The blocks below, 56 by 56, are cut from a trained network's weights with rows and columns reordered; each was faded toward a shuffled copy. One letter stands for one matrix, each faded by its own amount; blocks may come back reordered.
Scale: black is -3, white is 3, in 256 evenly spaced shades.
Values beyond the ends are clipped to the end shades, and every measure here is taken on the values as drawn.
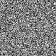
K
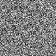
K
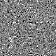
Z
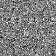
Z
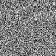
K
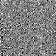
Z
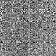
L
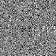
Z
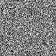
K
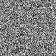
K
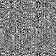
L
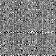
L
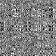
L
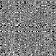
L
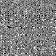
L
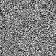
K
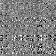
L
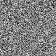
K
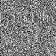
K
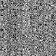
L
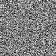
K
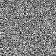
K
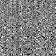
L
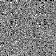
Z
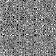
L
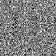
Z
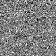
Z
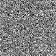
Z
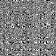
L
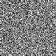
K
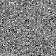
Z
